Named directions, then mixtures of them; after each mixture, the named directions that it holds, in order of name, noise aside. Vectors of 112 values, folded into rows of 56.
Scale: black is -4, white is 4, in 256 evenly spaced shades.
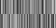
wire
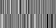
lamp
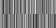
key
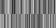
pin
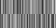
wire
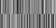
wire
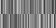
wire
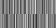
key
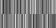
key, wire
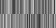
pin, wire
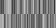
lamp, pin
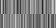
key, wire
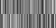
wire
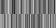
pin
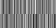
key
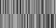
lamp, wire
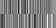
lamp
